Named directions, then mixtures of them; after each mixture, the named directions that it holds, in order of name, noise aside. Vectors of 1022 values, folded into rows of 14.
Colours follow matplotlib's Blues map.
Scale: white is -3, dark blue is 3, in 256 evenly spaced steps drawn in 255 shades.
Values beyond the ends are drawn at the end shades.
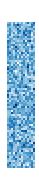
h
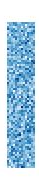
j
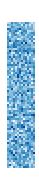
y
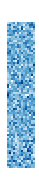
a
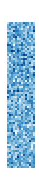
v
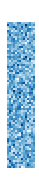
j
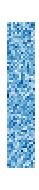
a, h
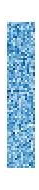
h, v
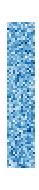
j, y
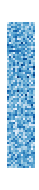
v, y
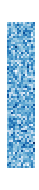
h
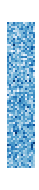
v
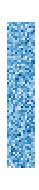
j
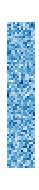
a, h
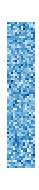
a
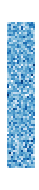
a
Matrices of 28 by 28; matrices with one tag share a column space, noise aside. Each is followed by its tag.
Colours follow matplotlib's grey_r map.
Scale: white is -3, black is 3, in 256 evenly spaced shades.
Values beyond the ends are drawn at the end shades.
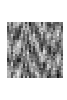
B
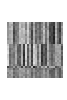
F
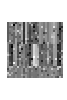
F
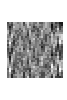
B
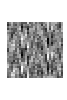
B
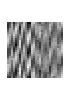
B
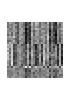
F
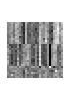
F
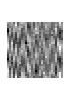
B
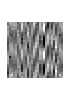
B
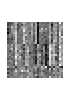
F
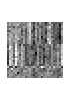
F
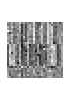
F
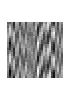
B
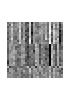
F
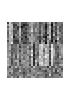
F
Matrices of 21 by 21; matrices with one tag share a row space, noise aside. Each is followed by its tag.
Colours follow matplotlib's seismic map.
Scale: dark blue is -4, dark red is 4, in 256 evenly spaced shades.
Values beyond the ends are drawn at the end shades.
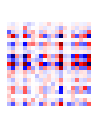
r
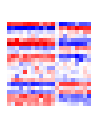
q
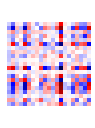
r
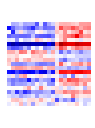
q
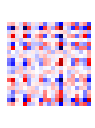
r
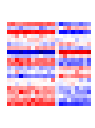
q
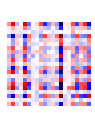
r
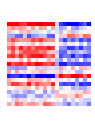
q
